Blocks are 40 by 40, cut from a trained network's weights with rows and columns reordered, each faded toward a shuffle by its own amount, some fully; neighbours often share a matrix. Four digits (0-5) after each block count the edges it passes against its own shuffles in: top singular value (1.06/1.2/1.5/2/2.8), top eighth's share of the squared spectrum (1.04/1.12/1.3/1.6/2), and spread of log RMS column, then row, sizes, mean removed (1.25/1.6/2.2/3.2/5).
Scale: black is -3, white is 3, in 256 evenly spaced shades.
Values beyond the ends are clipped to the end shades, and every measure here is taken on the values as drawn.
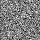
0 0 0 0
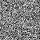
0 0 0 0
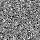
1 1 0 0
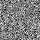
1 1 0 0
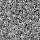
1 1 0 0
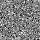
1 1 0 0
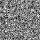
2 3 0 0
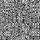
3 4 2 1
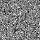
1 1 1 0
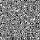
3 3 2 1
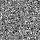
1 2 1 0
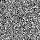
0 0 0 0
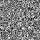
3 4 1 1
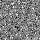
0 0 0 0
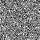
1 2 0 0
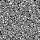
0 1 0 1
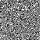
0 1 0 0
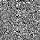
2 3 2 1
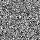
0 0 0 0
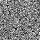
1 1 0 0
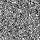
1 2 0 0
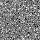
0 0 0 0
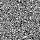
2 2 1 0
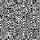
3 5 3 1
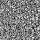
2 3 0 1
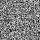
1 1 0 0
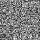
3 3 0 0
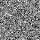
0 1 0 0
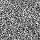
0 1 0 0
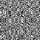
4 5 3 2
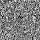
2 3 1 1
